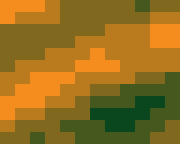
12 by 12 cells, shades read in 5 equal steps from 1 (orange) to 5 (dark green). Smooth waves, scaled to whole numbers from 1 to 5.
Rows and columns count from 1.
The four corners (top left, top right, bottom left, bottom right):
1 3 3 3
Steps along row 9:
same same up same up up same same up same down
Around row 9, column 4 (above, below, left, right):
1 3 1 2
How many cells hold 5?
8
